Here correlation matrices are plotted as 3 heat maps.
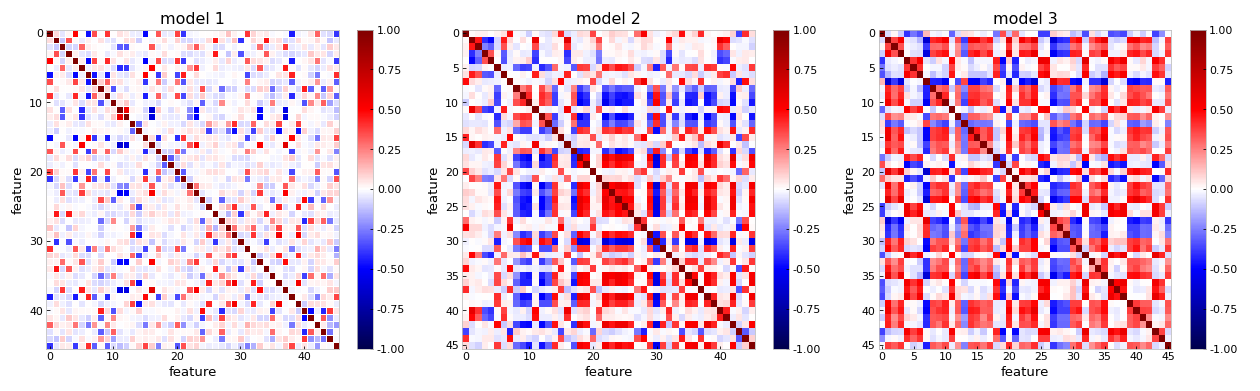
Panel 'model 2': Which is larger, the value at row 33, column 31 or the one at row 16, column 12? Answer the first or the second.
the first
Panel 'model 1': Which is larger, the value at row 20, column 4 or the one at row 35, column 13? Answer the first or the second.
the first
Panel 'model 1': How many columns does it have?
46
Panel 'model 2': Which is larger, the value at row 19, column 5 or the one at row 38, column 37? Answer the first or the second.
the first
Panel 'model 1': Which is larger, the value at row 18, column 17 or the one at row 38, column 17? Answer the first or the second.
the first
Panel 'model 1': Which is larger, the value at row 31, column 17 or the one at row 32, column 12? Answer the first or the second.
the first
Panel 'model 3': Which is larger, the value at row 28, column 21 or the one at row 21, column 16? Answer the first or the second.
the second
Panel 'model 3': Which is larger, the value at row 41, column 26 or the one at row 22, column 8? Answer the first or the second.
the second
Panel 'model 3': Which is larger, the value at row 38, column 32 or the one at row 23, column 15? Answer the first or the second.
the first
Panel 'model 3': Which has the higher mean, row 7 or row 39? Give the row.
39
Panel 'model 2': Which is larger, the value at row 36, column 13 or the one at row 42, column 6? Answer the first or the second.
the second
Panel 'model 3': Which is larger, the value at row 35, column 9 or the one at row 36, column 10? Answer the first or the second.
the first
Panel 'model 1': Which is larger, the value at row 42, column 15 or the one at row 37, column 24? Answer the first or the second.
the second
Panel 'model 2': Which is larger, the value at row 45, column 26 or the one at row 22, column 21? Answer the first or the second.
the first
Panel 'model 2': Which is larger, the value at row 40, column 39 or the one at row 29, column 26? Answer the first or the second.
the second
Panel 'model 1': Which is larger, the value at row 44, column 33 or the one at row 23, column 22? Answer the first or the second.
the second
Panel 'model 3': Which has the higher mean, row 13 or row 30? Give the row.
30
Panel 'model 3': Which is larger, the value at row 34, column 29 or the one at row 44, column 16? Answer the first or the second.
the second
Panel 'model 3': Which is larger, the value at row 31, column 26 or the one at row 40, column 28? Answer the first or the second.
the first
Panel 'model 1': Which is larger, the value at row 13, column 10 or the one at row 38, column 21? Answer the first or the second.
the second
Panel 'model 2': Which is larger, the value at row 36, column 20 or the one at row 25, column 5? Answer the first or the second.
the second
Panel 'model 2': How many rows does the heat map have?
46
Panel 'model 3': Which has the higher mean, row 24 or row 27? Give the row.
24
